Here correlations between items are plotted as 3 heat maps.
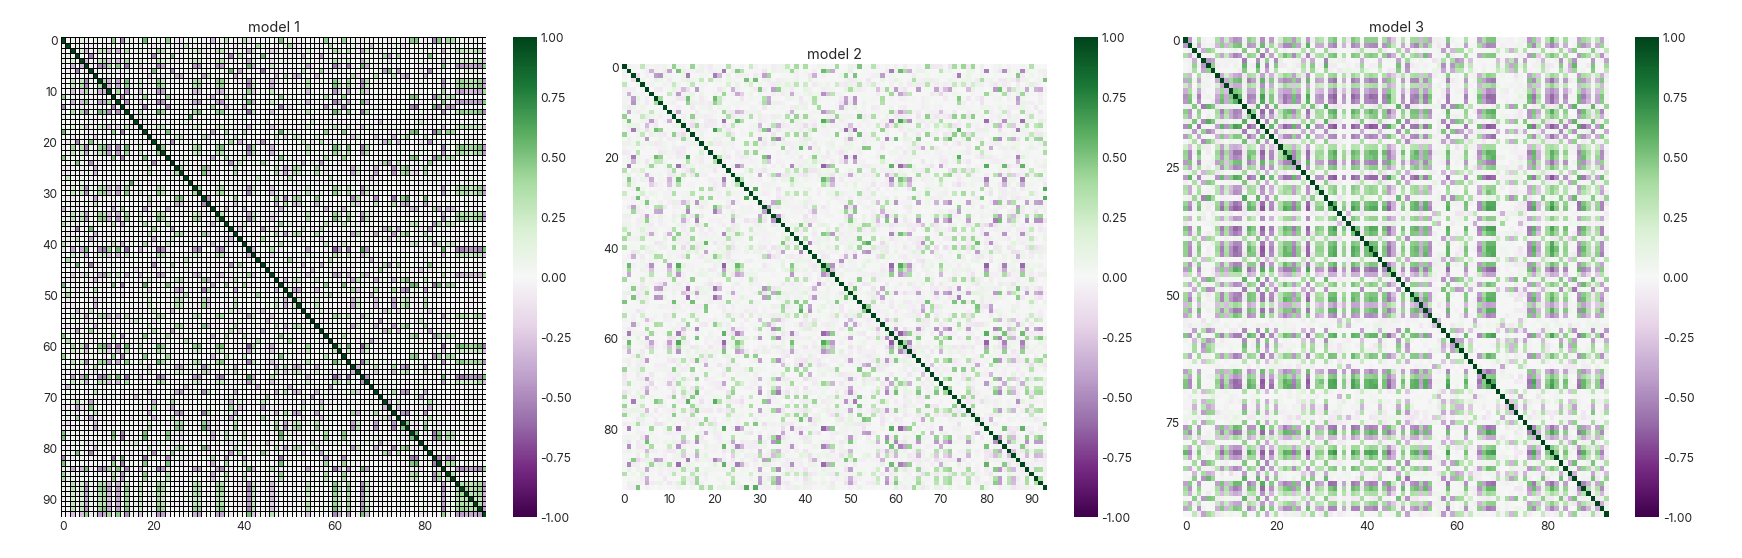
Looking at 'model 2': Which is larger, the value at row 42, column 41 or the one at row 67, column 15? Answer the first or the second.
the second
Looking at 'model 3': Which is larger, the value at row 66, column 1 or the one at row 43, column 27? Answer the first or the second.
the second
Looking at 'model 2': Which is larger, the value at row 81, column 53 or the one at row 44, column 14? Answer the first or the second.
the second
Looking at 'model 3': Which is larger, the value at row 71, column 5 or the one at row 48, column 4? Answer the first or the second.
the first
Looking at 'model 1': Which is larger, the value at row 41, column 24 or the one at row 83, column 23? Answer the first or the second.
the second
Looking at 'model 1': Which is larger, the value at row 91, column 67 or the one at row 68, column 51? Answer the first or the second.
the first
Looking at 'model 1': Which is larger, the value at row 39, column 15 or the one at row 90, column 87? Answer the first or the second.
the second
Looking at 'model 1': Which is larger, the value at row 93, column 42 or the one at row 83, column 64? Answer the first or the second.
the second
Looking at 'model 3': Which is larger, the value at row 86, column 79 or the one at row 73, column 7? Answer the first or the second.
the first
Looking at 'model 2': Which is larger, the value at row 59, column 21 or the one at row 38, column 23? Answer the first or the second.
the second
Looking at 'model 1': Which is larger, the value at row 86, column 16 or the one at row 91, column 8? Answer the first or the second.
the second
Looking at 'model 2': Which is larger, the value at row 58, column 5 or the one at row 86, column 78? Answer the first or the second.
the first
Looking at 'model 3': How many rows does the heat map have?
94
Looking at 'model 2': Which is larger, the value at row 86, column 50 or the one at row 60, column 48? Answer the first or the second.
the first
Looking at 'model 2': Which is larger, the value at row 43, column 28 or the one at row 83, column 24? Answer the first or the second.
the first
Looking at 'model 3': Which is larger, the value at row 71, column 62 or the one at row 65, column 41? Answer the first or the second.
the first
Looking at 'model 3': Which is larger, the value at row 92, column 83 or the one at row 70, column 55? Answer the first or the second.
the second
